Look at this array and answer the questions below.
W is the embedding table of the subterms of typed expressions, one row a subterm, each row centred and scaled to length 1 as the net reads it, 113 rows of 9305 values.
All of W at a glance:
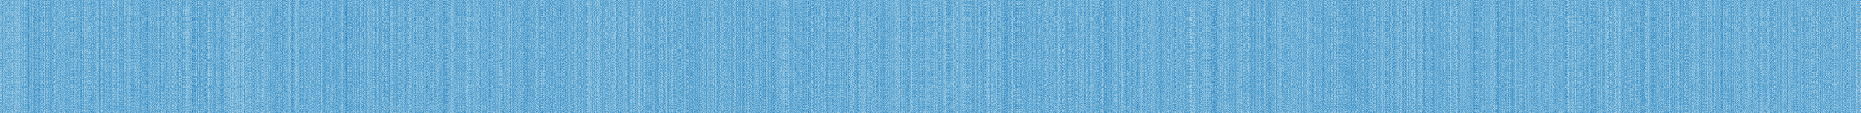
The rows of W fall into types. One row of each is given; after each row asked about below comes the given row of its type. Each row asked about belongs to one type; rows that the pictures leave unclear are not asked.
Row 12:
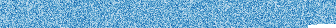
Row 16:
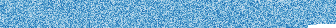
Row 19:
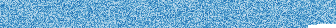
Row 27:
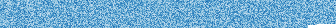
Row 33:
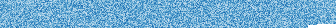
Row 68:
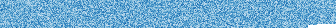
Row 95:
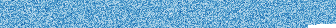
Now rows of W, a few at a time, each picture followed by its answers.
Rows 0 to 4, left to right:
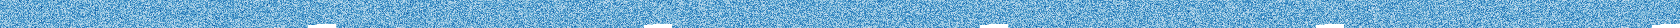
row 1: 12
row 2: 27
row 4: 95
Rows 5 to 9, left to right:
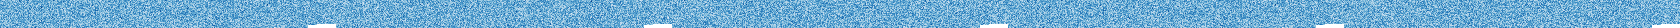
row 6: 12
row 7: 68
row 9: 68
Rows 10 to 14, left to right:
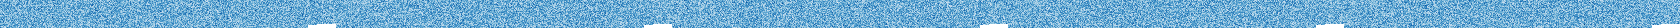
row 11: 33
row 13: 68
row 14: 27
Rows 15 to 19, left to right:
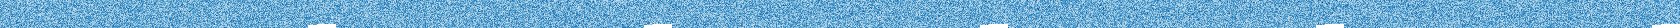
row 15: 33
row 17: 68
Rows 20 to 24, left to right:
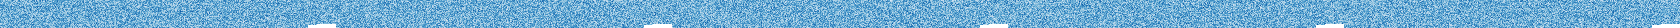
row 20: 95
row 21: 16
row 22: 16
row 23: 33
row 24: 68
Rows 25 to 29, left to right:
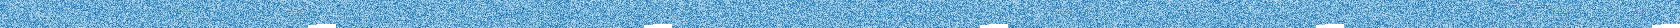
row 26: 19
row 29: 68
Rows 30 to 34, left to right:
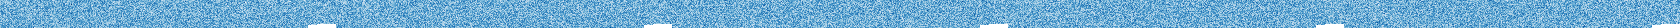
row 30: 19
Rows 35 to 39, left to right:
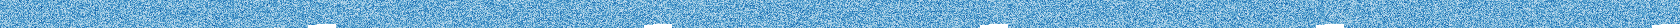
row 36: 19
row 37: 33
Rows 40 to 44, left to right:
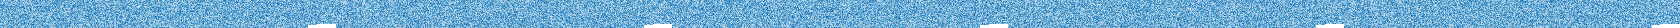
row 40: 95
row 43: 33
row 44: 27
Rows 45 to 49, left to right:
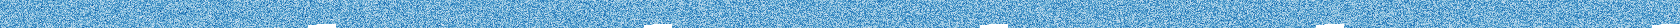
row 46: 16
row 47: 27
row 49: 27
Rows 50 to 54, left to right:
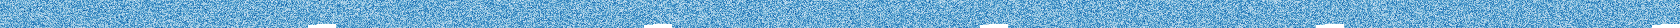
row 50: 68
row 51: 19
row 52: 12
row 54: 16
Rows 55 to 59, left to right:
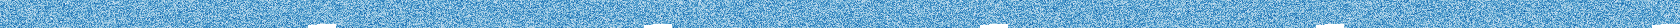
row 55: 19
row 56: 27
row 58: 95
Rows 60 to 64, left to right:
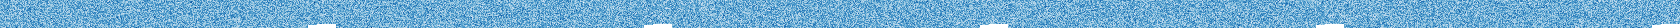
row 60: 68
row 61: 19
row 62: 16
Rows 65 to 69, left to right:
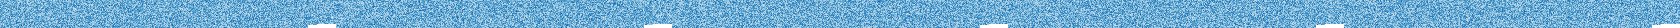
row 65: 33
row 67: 27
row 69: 95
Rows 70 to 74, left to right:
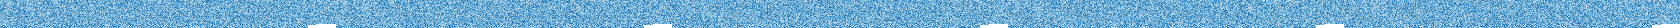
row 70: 27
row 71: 27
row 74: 16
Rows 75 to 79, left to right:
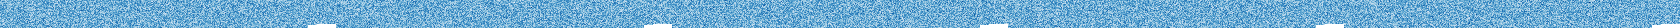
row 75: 27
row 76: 19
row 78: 27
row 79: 95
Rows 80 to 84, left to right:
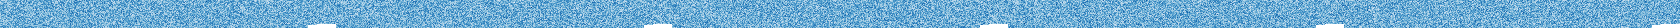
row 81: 19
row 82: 16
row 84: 95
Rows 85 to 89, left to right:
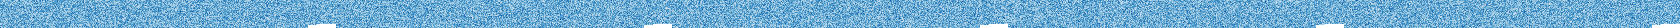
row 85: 95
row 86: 19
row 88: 12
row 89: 95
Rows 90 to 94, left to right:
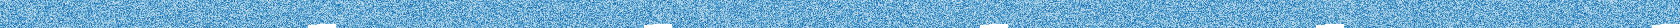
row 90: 19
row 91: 12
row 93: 33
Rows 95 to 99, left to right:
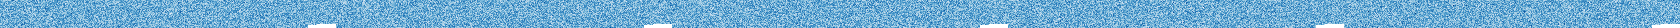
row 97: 68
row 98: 27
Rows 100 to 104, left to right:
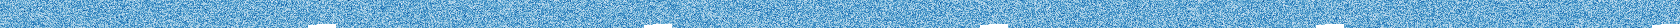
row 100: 68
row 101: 95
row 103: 12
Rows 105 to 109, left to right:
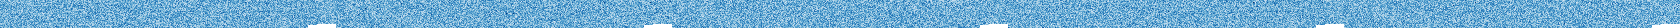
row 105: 33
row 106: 16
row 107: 16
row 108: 33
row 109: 16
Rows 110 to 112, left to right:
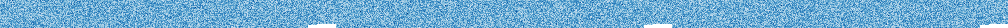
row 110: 68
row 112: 33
